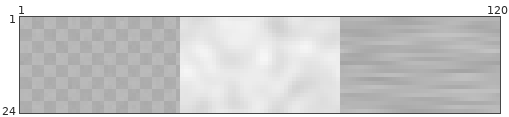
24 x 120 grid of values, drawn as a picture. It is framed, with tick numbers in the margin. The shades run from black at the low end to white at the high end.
The table splits into one row of 3 panels. Panel 1,1: high, checkered, faint in contrast. Panel 1,2: very high, blotchy, faint in contrast. Panel 1,3: high, streaked across, faint in contrast.
